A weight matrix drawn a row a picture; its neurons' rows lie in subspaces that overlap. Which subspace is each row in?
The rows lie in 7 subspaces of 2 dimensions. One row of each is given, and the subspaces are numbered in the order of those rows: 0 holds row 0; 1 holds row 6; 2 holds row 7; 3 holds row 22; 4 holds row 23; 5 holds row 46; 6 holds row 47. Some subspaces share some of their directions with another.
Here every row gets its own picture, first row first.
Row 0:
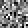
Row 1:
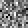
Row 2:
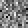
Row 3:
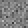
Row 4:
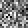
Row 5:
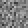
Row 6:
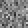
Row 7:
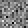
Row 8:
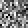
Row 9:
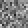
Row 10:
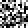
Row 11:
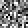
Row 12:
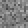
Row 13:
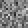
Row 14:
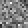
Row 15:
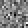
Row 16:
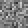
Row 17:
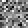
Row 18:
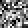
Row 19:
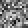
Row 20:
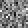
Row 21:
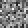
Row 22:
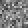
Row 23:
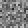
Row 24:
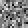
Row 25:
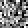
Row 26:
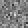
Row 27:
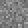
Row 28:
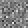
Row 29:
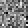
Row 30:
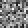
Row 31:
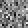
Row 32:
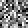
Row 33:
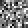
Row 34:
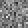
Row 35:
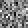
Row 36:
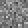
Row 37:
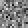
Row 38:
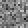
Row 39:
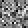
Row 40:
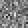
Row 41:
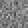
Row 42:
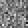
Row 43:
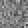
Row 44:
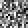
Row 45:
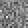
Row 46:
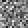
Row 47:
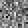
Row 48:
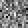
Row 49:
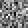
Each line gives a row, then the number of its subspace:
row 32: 5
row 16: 1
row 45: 2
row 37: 3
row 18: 3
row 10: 4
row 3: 2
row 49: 1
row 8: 6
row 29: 1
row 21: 4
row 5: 5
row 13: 2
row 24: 3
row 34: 6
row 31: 1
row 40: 0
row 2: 5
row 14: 6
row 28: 2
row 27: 6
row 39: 2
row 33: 3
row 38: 4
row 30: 4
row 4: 3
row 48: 5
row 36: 6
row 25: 0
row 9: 6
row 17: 5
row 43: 0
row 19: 3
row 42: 1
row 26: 0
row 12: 4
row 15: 0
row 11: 0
